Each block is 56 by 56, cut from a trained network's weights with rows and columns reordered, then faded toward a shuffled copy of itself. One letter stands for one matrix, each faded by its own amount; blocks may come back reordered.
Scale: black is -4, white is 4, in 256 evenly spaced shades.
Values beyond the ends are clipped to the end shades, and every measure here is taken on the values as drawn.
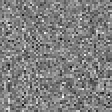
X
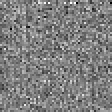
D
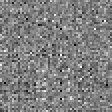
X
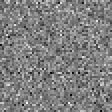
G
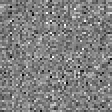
X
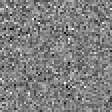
G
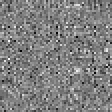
X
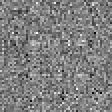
D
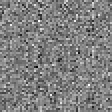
X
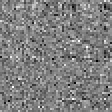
X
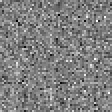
G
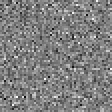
G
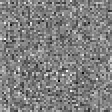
D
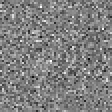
G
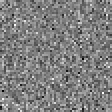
G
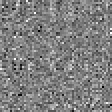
X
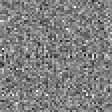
D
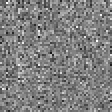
X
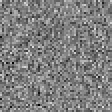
X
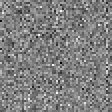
X
